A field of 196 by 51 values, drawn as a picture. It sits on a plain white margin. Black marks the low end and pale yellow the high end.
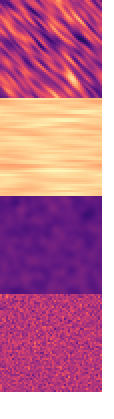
It is made of 4 by 1 panels. Panel 1,1: middling, slanting down to the right, strong in contrast. Panel 2,1: very high, streaked across, faint in contrast. Panel 3,1: low, blotchy, faint in contrast. Panel 4,1: middling, fine-grained.
